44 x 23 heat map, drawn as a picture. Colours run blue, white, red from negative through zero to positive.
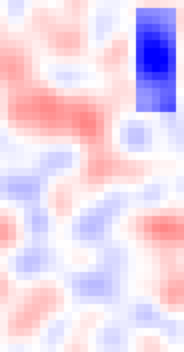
The top right is the roughest part. The values are skewed, with a long tail toward low values. An odd patch, lower than its surroundings, sits in the top right. One dip sinks in the top right. The halves do not mirror each other.
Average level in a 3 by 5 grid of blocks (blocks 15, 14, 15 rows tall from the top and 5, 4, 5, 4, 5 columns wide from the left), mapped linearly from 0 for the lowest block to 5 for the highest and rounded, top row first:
55430 / 34444 / 44334
